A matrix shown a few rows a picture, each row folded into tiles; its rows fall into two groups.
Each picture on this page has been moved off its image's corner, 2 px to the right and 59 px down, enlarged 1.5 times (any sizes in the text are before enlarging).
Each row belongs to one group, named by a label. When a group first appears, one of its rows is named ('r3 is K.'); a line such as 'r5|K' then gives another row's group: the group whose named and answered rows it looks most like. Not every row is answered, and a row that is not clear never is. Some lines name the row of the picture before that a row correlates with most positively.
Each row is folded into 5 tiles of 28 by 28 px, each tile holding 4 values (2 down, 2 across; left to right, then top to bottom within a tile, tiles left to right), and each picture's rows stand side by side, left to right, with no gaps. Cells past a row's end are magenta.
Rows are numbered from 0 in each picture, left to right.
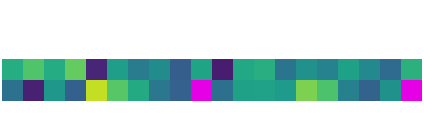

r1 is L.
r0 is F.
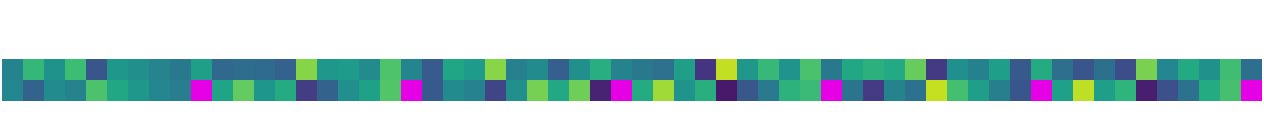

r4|F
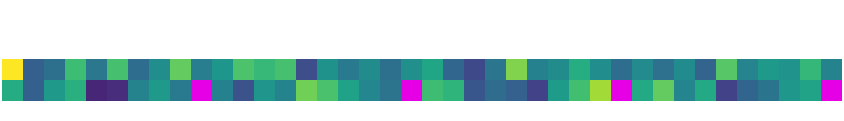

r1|F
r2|L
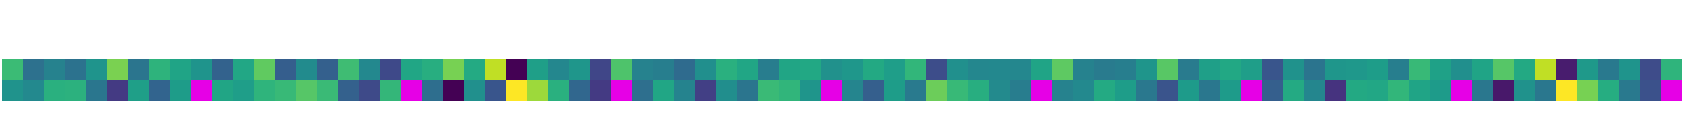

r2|F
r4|F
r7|F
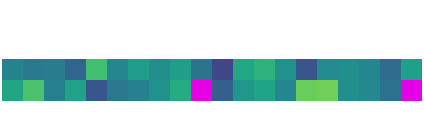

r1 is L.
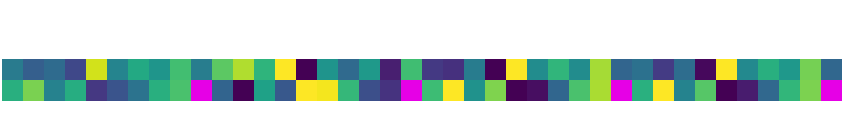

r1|F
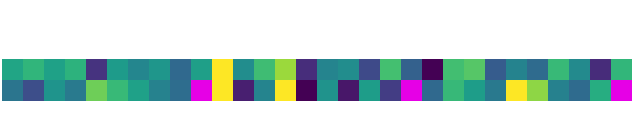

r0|F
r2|L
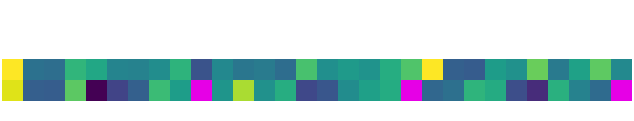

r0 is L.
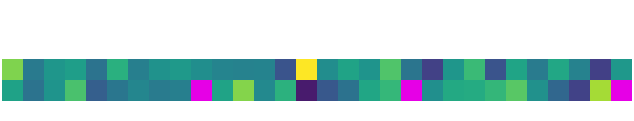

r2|L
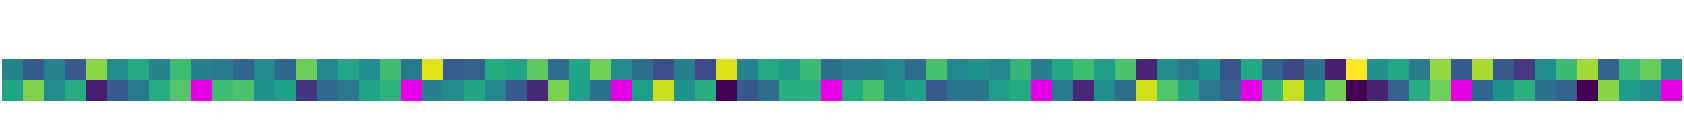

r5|F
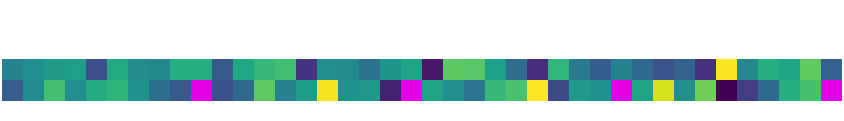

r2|L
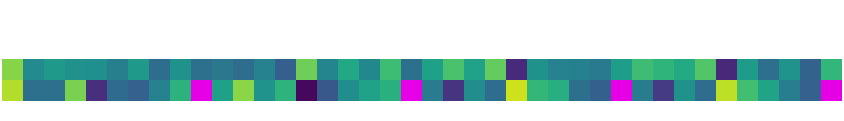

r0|L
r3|F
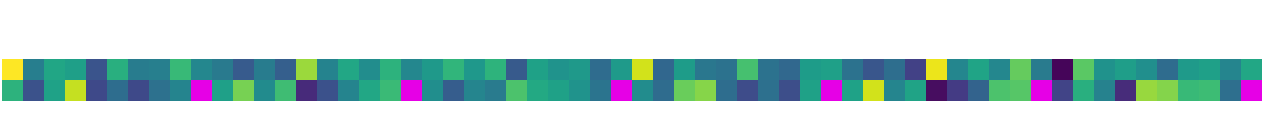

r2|F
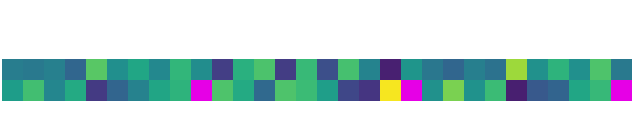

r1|L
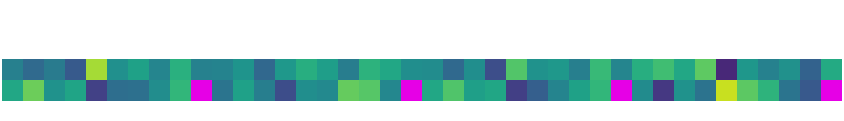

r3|F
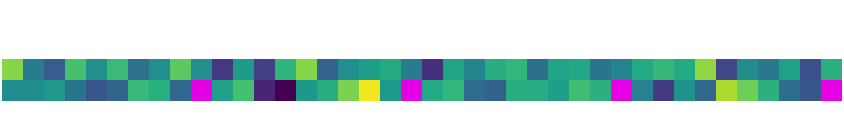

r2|L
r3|F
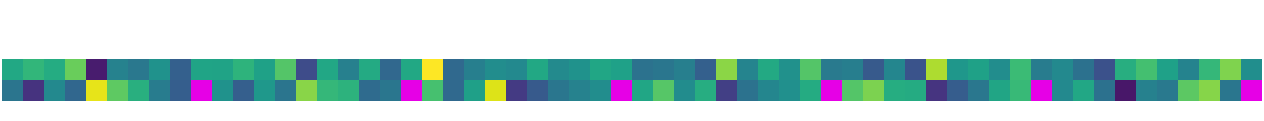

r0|F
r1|F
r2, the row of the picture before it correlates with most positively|0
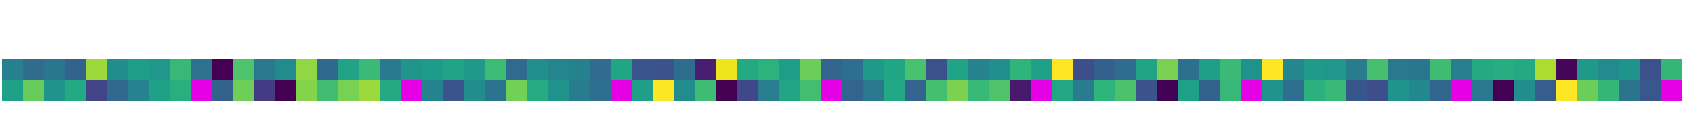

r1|L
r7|F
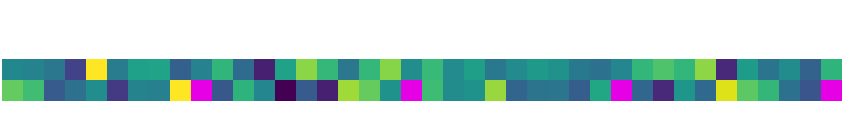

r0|L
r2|L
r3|F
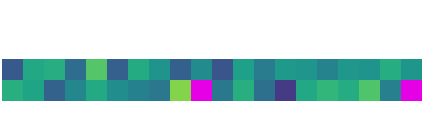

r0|L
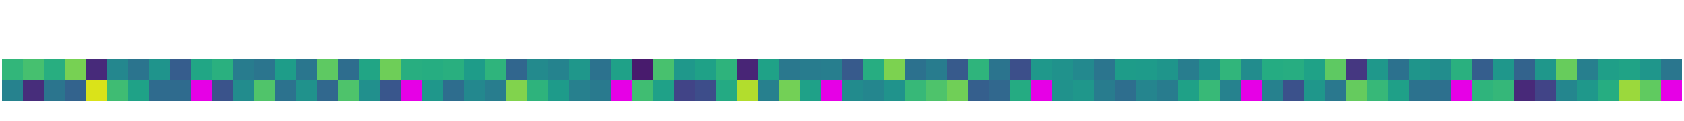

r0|F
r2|F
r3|L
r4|L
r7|L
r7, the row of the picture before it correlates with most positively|1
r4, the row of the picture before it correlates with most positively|0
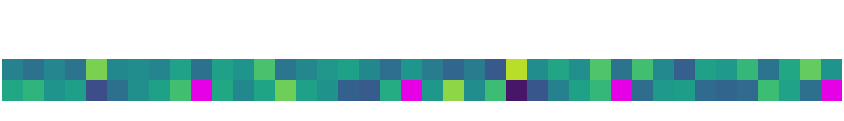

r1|L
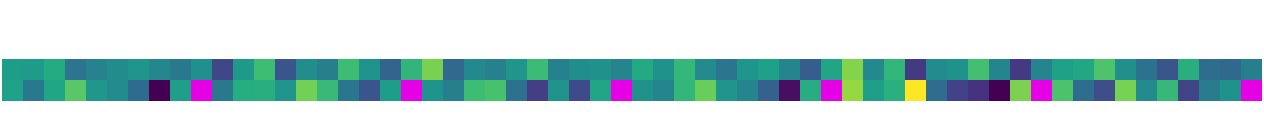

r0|L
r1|L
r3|L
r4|L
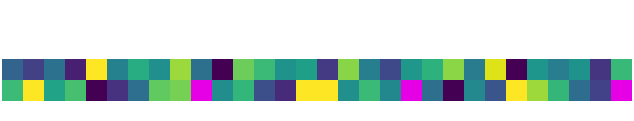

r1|L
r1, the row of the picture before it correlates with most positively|1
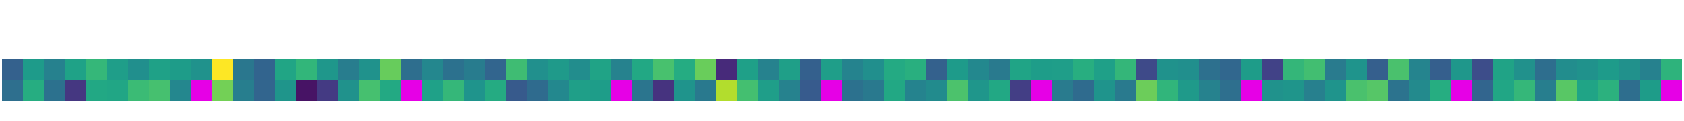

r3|F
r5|F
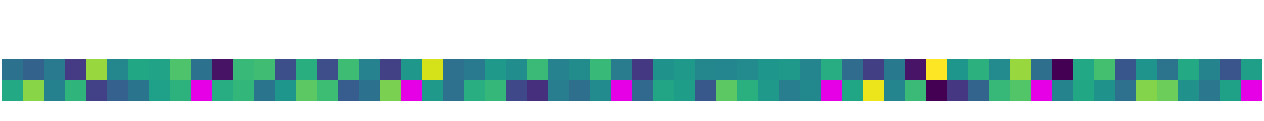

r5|L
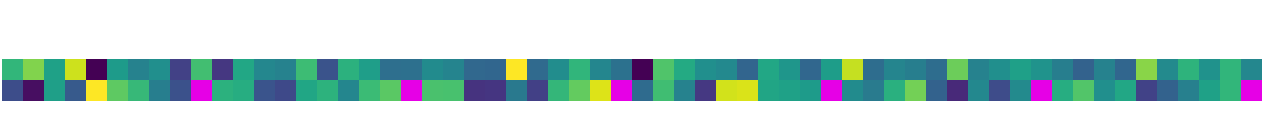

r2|L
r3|L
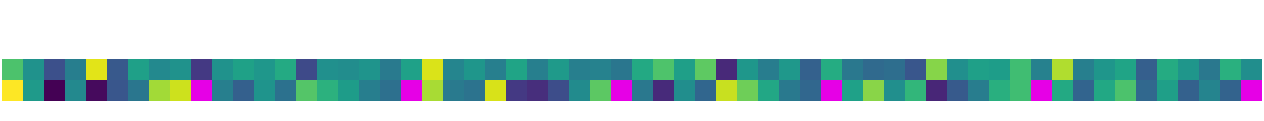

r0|L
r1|F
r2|L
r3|F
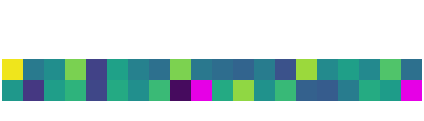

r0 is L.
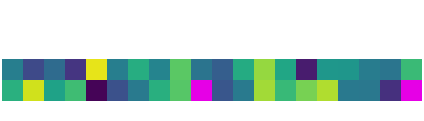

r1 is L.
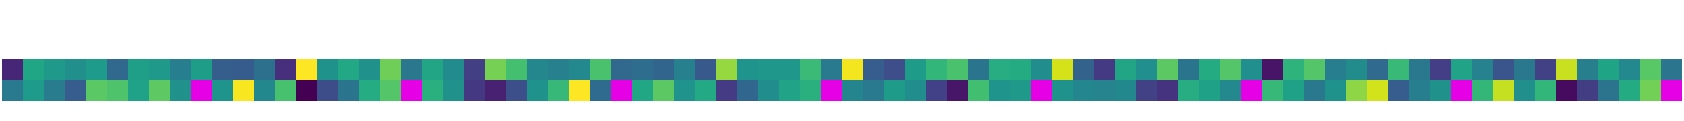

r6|L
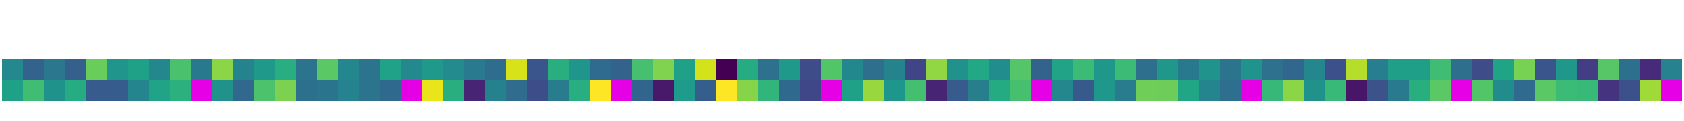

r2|L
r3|F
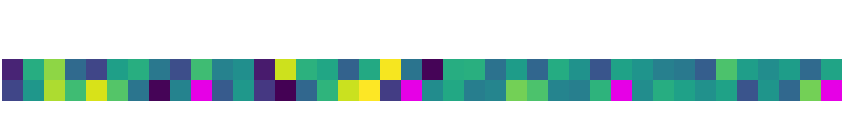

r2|L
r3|L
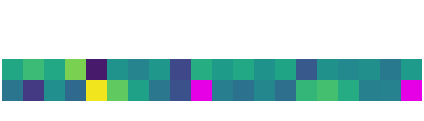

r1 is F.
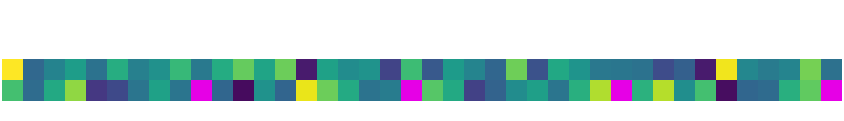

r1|F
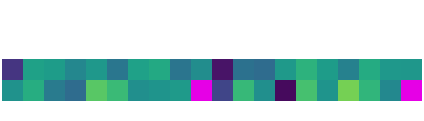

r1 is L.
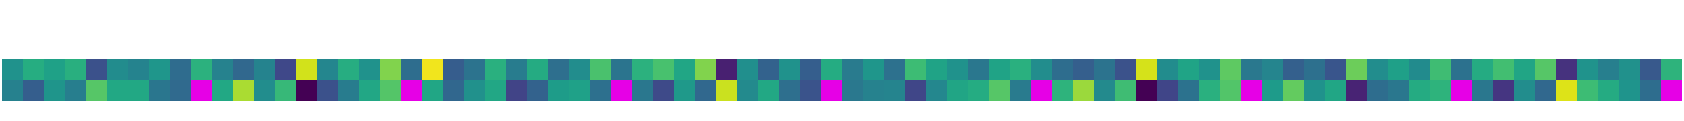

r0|F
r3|F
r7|F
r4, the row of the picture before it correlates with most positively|1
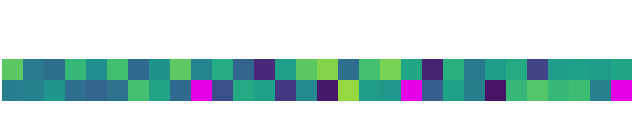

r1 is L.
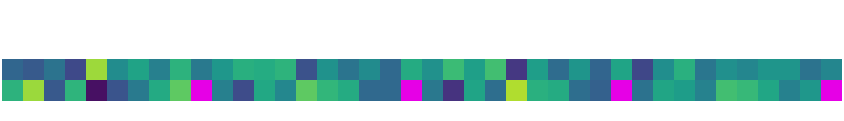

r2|F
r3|L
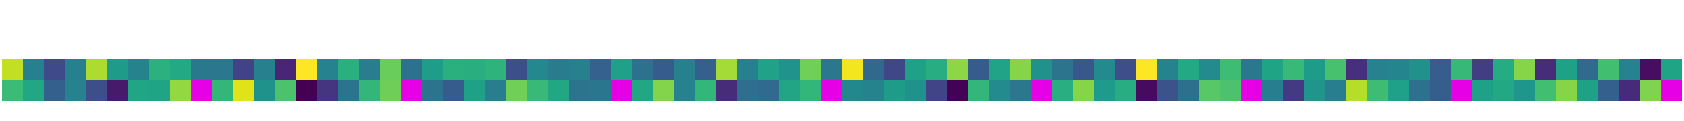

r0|L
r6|F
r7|L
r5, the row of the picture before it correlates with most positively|0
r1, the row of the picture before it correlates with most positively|0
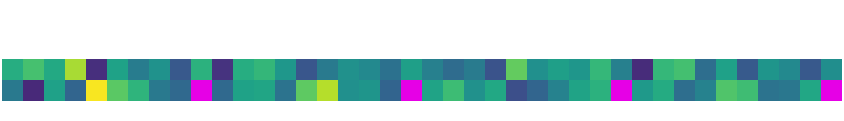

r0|F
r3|L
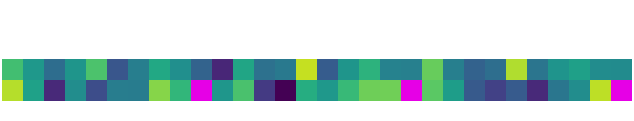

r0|L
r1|L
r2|L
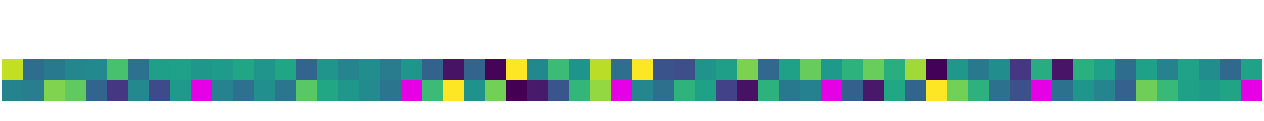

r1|F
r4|F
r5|L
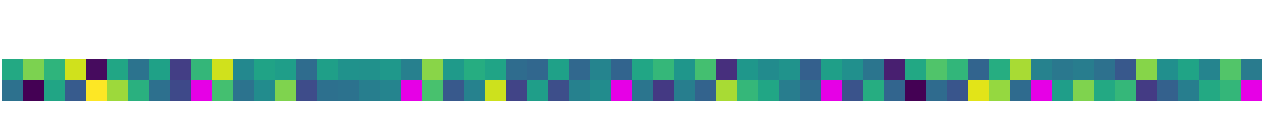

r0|F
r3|F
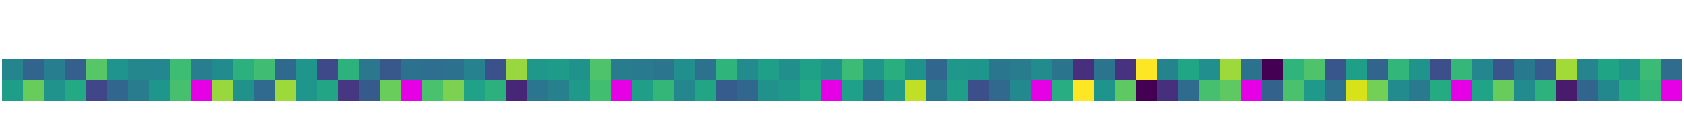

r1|L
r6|L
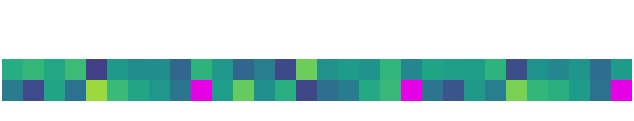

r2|F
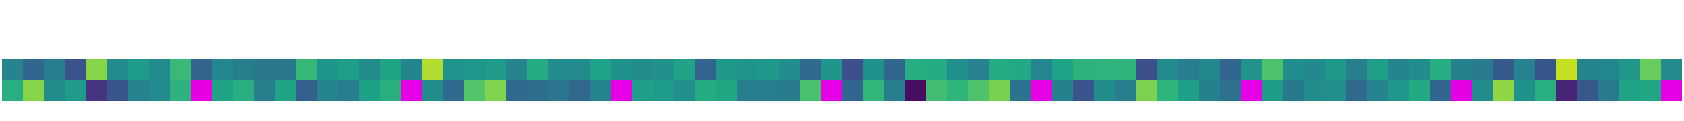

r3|L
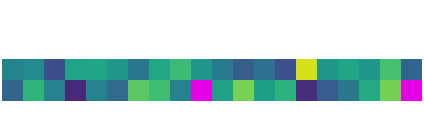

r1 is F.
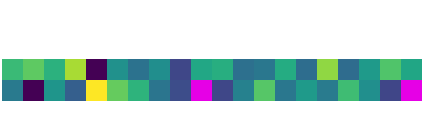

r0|F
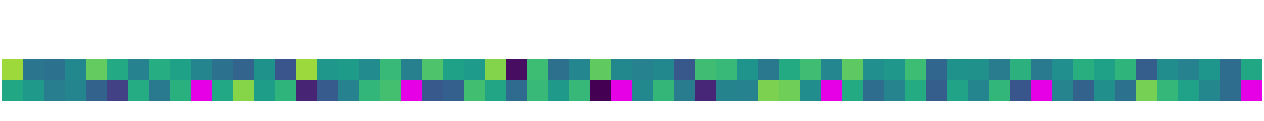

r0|L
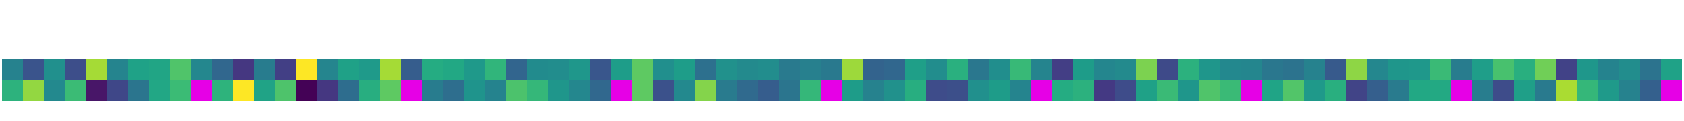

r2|F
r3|L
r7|F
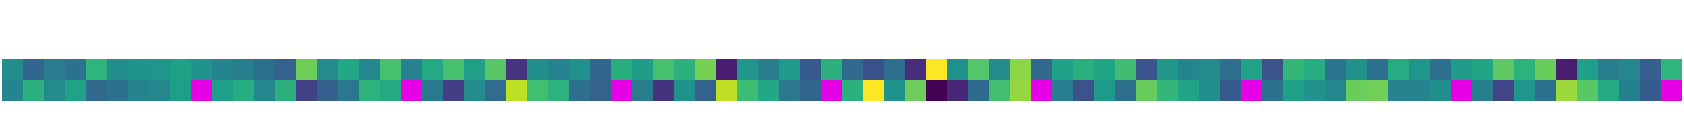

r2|F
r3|F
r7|F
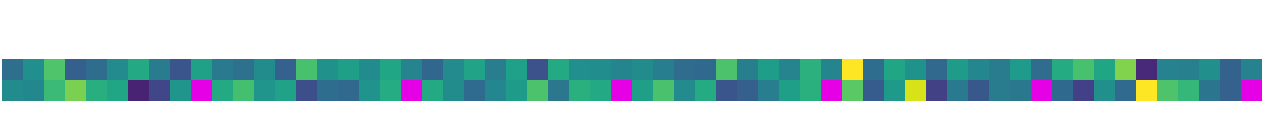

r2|L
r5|F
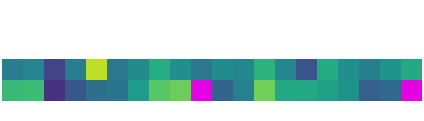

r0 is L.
